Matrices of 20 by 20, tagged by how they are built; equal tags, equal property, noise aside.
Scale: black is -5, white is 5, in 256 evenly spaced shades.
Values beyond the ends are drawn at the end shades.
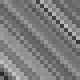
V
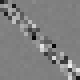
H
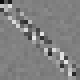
H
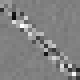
H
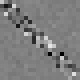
H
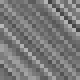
V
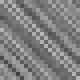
V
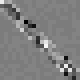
H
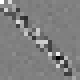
H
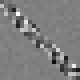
H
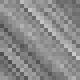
V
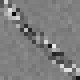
H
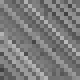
V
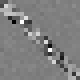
H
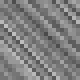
V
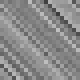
V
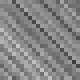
V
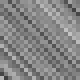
V
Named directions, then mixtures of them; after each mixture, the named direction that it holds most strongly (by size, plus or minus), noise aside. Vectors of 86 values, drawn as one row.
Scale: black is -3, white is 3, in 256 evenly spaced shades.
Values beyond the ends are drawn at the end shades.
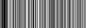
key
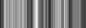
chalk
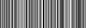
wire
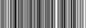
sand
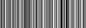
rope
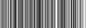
sand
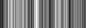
chalk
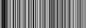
key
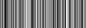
rope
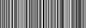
wire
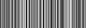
wire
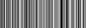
rope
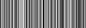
wire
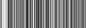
key
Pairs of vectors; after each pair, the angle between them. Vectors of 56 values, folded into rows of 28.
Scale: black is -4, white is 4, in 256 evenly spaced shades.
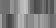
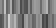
partly opposed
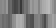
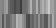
nearly parallel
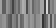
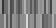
partly aligned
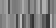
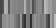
partly aligned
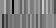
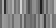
partly opposed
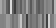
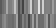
partly opposed
